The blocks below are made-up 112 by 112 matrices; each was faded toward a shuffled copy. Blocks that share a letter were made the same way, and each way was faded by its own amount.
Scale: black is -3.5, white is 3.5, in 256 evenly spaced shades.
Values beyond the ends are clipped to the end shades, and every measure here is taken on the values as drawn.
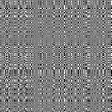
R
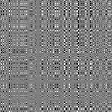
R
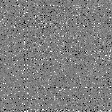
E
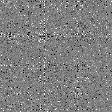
E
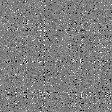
E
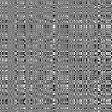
R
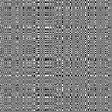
R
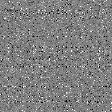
E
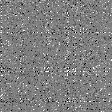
E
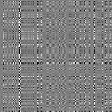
R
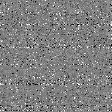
E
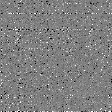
E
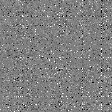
E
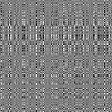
R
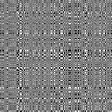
R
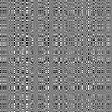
R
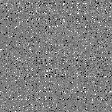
E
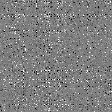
E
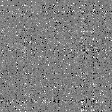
E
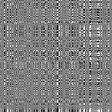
R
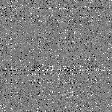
E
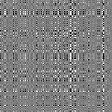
R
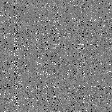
E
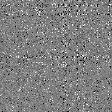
E
